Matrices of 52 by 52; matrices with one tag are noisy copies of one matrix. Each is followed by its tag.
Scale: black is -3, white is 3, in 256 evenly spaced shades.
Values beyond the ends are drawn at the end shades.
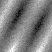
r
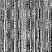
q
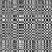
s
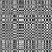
s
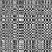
s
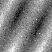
r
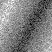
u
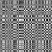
s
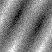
r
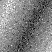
u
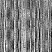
q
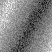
u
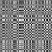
s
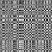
s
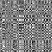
s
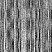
q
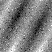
r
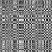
s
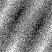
r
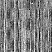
q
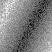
u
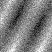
r
